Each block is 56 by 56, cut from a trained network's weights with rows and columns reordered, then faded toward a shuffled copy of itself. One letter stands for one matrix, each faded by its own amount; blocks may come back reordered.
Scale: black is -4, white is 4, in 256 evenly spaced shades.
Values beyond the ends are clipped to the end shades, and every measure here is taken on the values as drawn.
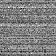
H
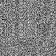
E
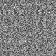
E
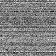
H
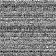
H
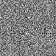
E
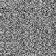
E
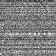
H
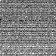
H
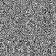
E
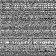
H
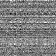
H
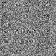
E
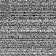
H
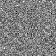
E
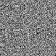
E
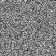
E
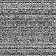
H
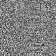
E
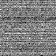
H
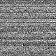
H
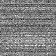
H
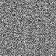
E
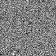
E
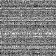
H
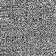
E
